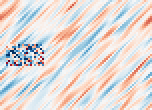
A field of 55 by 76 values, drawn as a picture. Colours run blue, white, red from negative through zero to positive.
Odd patch: rougher, in the middle left. Slope: none. Roughest part: middle left. Average level on the scale: 50%. Grain: diagonal, up to the right. Mirror symmetry: none.
